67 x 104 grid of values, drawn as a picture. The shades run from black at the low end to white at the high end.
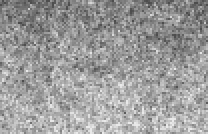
Ninth with the highest average: bottom middle. Stripes: none. Average level on the scale: 60%. Odd rows or columns: none. Slope: up to the bottom.
